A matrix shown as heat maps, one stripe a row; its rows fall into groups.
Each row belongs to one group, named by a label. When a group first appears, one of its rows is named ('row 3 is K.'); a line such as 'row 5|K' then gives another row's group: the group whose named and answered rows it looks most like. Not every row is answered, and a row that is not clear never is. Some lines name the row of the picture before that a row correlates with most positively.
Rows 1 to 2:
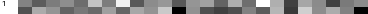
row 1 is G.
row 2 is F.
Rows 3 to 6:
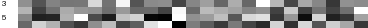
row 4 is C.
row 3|G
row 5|C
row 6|F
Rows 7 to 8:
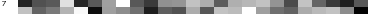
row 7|G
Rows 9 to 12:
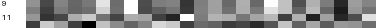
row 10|G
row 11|C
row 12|F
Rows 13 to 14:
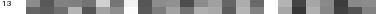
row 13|G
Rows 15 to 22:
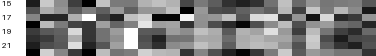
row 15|F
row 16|F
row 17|C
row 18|F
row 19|G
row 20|G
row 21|G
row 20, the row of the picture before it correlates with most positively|14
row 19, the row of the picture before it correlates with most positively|14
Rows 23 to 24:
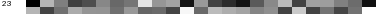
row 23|F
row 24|C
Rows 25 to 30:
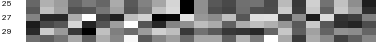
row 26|F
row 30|G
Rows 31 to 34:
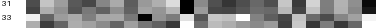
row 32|F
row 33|C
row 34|C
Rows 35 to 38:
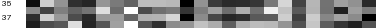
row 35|F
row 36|G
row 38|G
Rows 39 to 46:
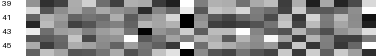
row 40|C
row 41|F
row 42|F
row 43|C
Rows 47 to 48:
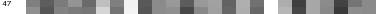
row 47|G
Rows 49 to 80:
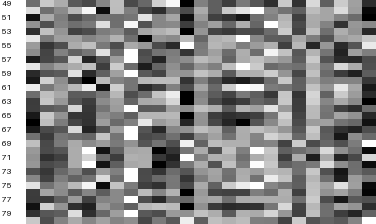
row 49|F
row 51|F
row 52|G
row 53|F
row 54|C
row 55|C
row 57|G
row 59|G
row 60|F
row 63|F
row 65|F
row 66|F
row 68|G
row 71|C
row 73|G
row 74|G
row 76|F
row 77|G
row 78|F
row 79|G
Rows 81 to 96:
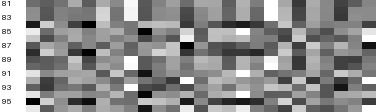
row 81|G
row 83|G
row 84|F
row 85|C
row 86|C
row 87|F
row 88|F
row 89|G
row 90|G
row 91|C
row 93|G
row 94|C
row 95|F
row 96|C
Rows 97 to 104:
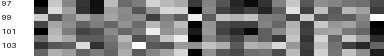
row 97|F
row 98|F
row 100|F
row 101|F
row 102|F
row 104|F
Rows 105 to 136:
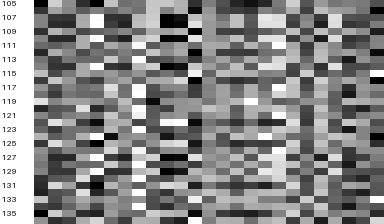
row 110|C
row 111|G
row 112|F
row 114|C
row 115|C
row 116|F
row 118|G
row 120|G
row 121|G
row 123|G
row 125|F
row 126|G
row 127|C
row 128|G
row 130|G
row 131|F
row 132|G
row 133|C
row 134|G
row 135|F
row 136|C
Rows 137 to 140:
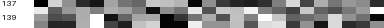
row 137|F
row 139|C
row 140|C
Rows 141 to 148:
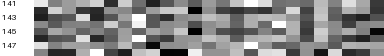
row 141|C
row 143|G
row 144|G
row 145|F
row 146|G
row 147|C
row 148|C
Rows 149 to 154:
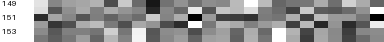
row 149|C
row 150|C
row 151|F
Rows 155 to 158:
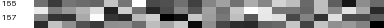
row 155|G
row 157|C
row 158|F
